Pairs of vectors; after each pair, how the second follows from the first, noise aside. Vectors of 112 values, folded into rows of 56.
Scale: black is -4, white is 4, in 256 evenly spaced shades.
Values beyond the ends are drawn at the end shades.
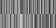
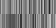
sign-scrambled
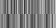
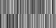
shuffled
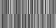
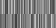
shuffled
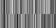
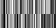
scaled up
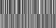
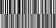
scaled up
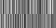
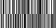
scaled up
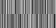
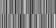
sign-scrambled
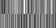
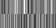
copied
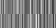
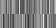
shuffled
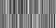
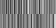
sign-scrambled
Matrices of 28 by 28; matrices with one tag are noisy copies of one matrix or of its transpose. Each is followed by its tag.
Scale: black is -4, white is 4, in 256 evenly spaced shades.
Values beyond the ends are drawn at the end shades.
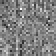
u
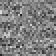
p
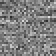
u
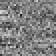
p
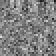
p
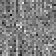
u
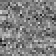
p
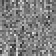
u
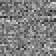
u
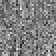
u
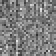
u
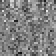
p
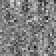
p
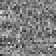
p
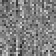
u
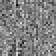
u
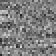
p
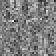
p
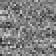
p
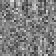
p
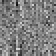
u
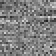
u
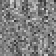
p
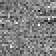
u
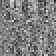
p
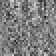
p
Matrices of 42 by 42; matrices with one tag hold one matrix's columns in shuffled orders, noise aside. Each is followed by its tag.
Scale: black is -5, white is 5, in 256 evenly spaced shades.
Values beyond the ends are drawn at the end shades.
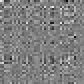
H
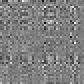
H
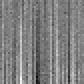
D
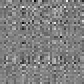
H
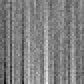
D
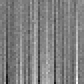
D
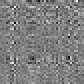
H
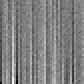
D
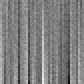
D
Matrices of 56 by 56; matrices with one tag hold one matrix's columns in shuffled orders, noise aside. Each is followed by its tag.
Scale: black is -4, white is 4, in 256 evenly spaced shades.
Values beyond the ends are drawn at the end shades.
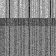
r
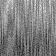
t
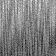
t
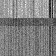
r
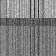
r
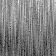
t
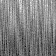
t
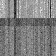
r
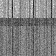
r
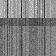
r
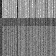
r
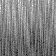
t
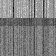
r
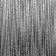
t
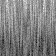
t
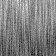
t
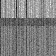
r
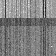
r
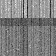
r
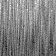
t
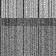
r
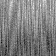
t
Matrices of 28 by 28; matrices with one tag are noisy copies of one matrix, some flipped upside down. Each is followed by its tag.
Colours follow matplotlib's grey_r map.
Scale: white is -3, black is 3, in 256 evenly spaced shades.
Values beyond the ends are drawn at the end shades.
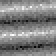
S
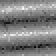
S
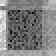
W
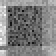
W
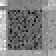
W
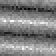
S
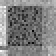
W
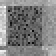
W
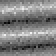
S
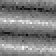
S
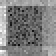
W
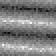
S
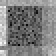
W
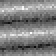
S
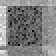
W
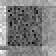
W
